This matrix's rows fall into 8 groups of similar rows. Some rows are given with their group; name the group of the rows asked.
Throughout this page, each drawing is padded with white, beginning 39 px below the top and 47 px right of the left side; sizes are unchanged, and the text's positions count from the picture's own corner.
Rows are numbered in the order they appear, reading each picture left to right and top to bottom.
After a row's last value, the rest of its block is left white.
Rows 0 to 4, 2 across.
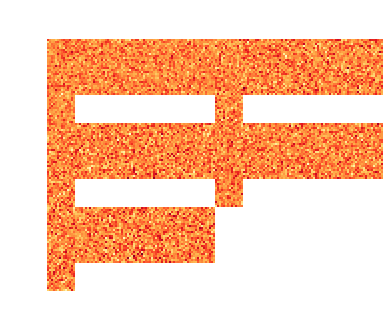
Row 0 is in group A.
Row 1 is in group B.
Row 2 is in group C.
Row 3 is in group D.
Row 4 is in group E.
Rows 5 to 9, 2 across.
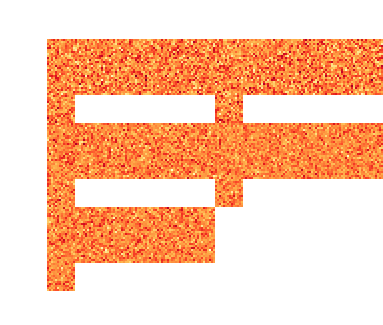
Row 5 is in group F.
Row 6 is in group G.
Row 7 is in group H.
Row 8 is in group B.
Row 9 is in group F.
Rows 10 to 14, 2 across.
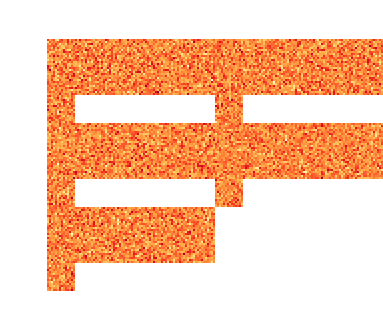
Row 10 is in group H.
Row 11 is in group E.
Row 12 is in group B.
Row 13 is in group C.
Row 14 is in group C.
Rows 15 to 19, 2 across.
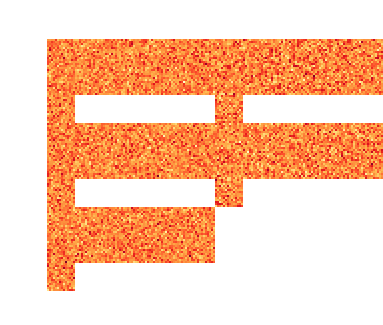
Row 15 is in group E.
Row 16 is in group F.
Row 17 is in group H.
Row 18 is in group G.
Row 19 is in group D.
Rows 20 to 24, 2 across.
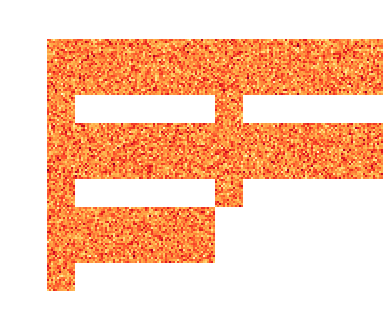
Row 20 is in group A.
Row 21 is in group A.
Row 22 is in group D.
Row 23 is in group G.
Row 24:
E
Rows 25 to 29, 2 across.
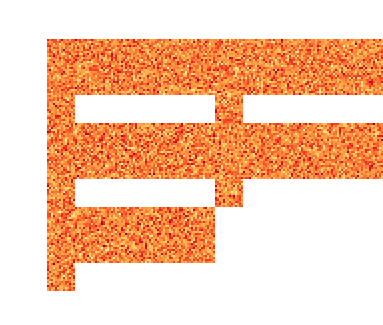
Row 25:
H
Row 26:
G
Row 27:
F
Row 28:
B
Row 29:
F
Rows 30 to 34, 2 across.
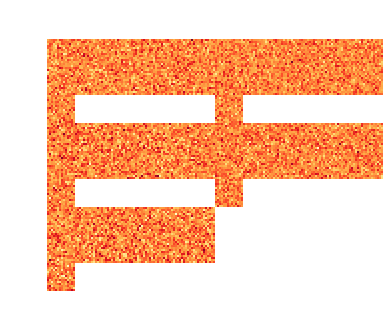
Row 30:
C
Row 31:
D
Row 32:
H
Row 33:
H
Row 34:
G
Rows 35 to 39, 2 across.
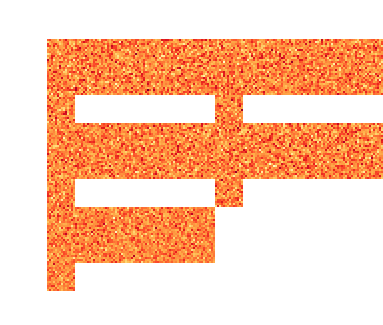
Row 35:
B
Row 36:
D
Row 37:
C
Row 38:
F
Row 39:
F
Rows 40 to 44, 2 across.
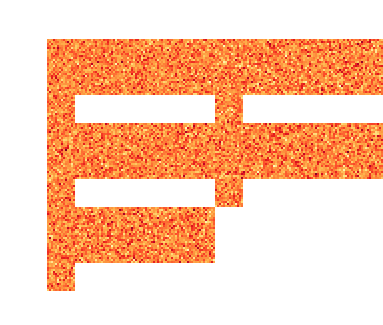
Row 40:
F
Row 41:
C
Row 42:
F
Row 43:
B
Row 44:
H
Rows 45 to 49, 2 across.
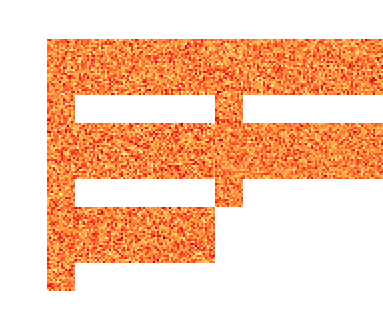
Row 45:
A
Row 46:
G
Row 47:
F
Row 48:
H
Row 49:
H
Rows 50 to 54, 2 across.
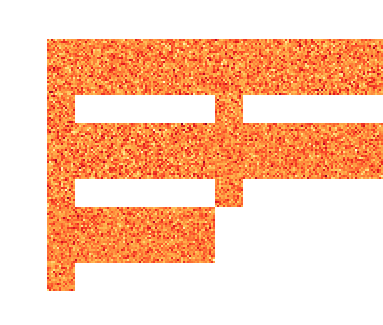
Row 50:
G
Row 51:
A
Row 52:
F
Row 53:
H
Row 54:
H
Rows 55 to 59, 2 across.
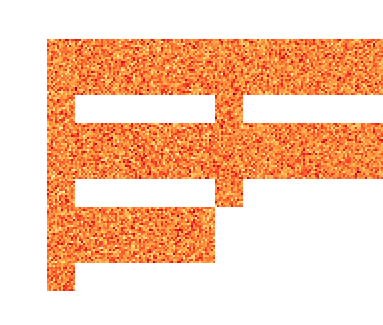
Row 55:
B
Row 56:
D
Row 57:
B
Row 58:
D
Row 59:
C
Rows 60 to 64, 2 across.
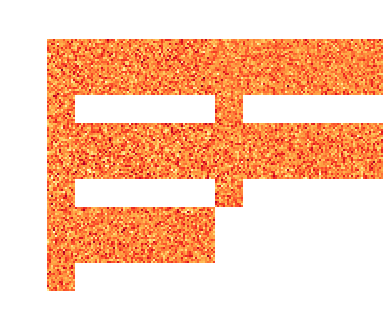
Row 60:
F
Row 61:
G
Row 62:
B
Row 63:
G
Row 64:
D
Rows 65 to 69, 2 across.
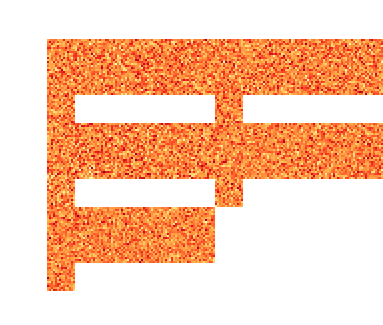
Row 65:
F
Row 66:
D
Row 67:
B
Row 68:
E
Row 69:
H
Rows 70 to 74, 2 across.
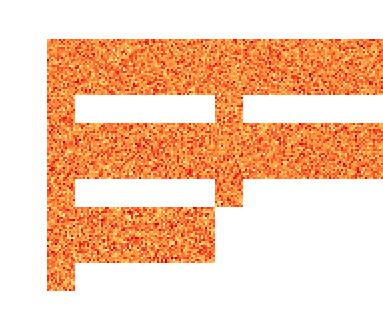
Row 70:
C
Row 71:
B
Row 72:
E
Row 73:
D
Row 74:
A
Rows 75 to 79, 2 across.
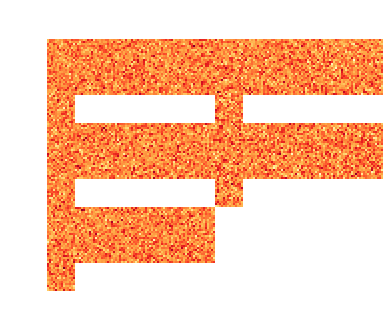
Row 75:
B
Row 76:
G
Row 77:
C
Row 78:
E
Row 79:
D
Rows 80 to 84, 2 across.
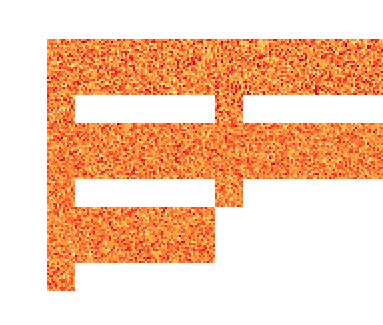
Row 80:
C
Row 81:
D
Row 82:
C
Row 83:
A
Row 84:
B
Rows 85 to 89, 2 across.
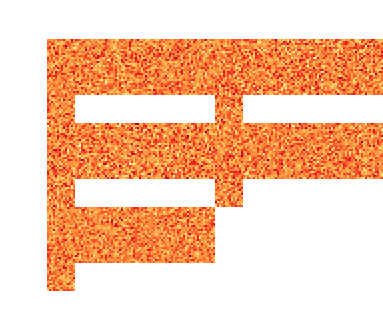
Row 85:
F
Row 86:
D
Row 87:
A
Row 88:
D
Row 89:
D
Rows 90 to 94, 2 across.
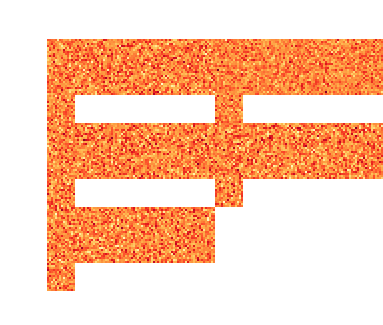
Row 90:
H
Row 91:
H
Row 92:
H
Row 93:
A
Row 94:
C
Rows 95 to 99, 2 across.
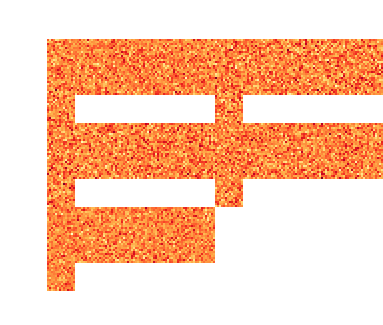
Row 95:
G
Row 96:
A
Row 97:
E
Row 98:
C
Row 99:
C
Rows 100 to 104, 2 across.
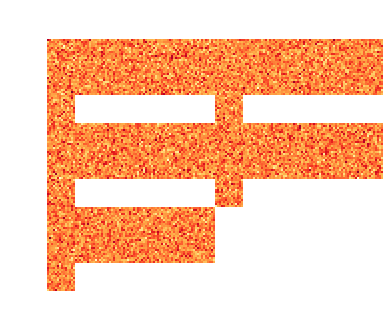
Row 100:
A
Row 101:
B
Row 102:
G
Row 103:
E
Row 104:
H
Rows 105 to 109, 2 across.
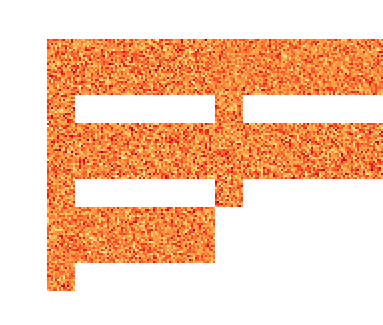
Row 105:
F
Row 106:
B
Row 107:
A
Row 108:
G
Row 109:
C
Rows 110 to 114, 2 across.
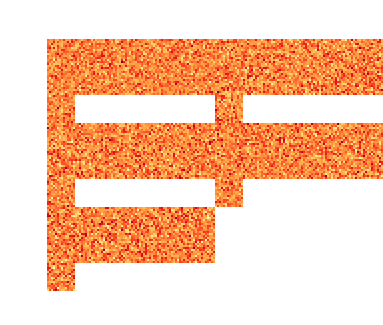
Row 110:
F
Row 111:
G
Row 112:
G
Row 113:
H
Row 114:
F
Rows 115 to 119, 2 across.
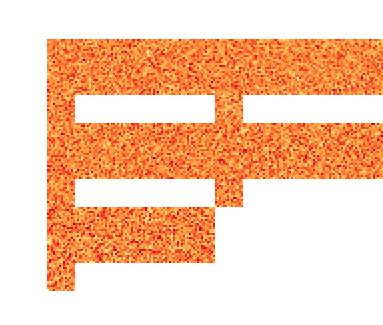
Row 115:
H
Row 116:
A
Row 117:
D
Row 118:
F
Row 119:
E
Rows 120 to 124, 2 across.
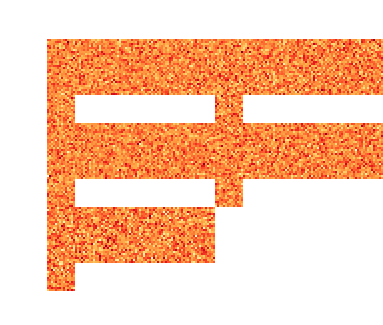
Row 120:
A
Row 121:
F
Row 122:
G
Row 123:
H
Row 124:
G
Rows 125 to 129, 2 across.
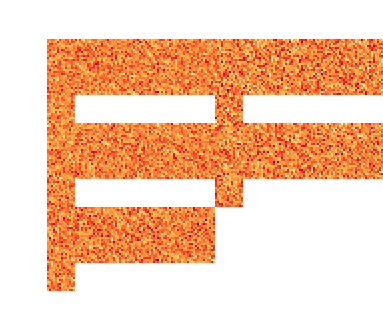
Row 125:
H
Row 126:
D
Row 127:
G
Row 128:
G
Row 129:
H
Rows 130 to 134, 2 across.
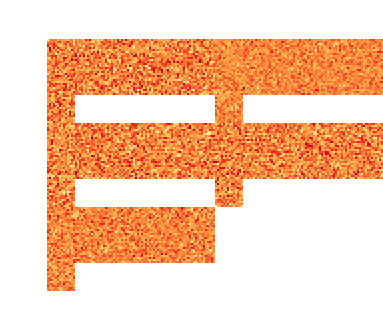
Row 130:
E
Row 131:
B
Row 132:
B
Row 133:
E
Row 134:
F
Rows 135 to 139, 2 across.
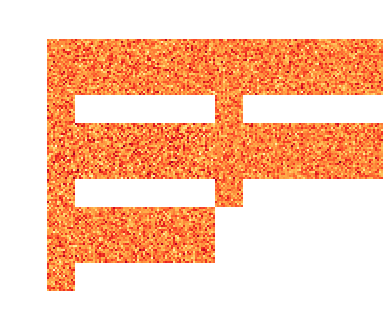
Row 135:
H
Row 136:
H
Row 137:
D
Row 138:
D
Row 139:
G
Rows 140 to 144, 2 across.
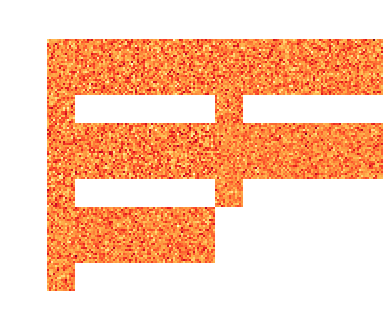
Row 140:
B
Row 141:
F
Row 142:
E
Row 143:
B
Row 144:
B
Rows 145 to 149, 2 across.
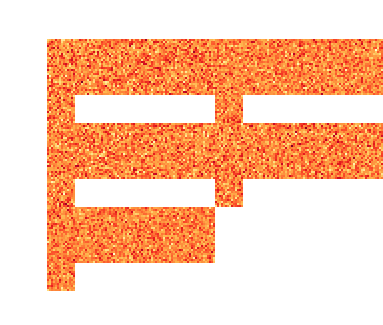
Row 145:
E
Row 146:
C
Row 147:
C
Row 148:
D
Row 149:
E
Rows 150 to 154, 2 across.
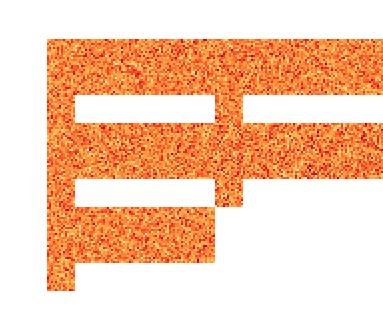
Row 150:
F
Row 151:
H
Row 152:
C
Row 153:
E
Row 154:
A
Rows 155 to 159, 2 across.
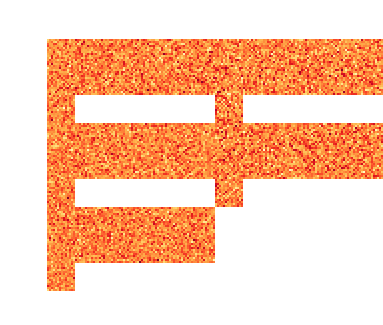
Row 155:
B
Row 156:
G
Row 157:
C
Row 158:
F
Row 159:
H
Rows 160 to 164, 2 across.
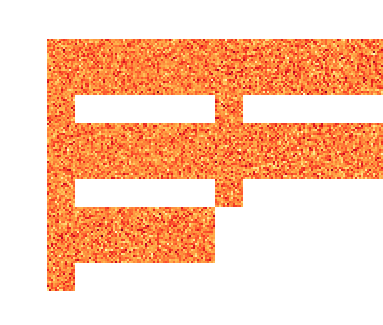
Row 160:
H
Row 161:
H
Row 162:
A
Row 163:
C
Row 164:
F
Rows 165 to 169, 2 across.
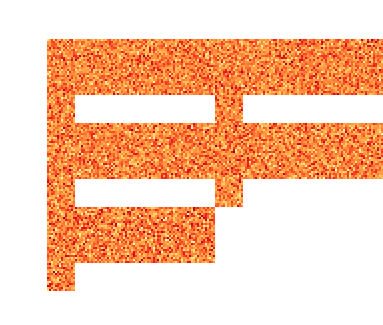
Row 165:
E
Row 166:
D
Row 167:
A
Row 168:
A
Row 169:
H
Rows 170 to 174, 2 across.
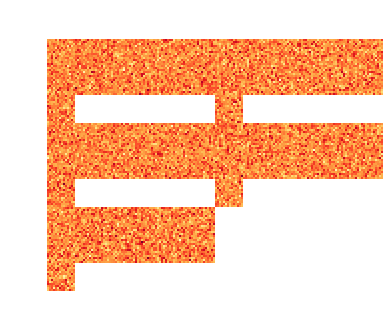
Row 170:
B
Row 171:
A
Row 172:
E
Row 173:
A
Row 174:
B
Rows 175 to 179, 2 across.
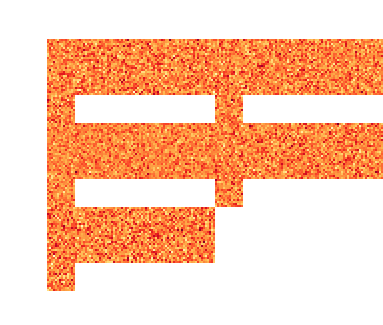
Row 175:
H
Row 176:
D
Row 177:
B
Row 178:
D
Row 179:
E
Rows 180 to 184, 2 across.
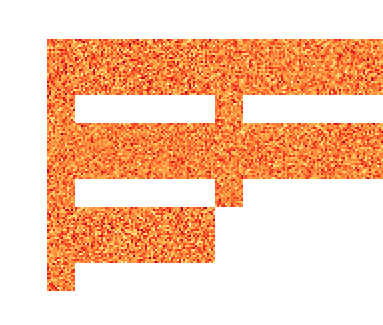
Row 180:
D
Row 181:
A
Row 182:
D
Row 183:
F
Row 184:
F
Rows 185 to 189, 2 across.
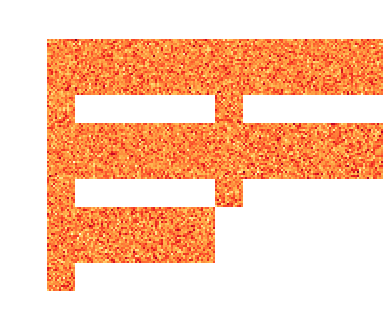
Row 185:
B
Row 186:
G
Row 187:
G
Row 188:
B
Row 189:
C
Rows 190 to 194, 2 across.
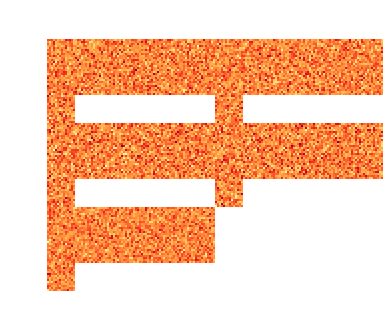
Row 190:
D
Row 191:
F
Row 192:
F
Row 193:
D
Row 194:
E
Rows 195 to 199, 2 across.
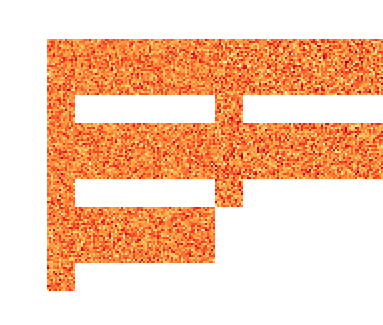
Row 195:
E
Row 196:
C
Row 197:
H
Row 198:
D
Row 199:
H
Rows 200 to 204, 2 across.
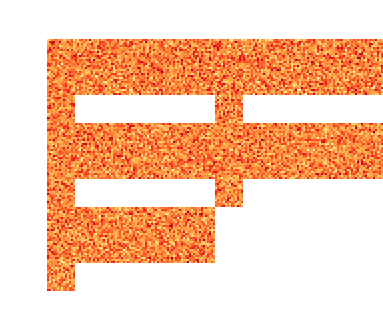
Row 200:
E
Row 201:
E
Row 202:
H
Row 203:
A
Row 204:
A
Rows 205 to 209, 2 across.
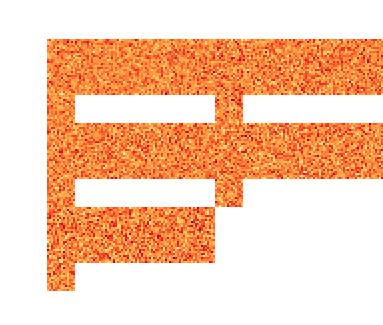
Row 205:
A
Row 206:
E
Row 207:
F
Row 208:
C
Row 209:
E
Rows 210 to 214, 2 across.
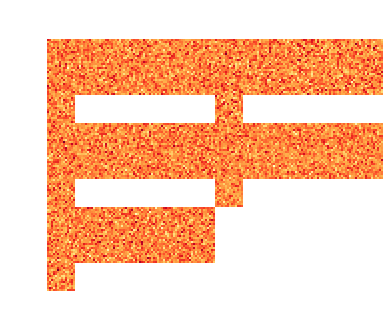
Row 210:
A
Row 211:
A
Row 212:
E
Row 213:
A
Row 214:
B
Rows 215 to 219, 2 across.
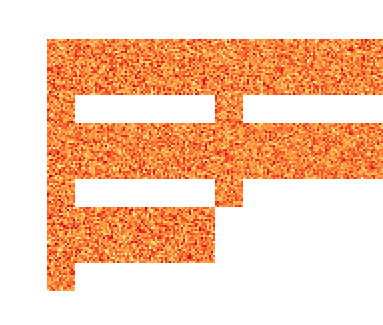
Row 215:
G
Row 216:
G
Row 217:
G
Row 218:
G
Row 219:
E
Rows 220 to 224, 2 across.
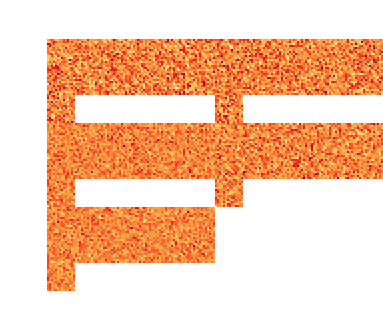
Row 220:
G
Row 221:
H
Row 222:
D
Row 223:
B
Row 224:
A
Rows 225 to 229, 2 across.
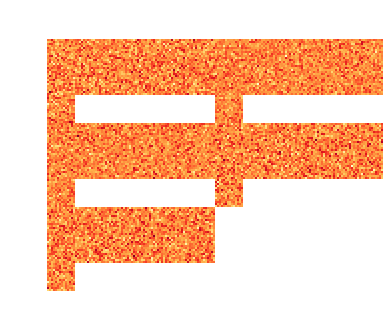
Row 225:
G
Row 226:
C
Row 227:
C
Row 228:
E
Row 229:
E
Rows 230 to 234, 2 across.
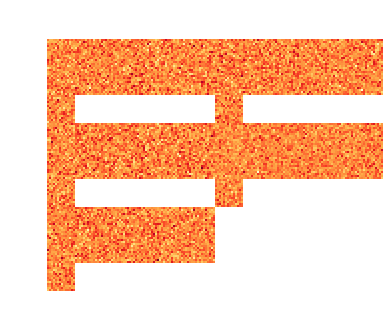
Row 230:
B
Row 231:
H
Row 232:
B
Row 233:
B
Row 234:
H
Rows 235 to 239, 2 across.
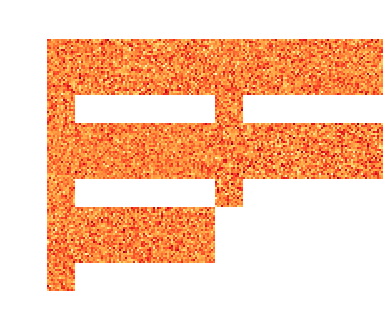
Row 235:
A
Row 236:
D
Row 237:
B
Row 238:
E
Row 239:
D
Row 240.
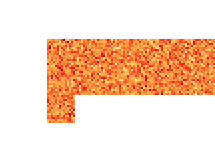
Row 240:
F
